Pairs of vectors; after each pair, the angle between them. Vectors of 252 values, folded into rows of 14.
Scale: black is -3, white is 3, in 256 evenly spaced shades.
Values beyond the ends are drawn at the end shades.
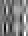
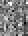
partly opposed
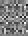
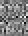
nearly opposite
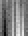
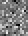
orthogonal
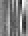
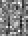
partly opposed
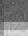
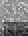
nearly opposite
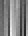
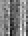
nearly opposite
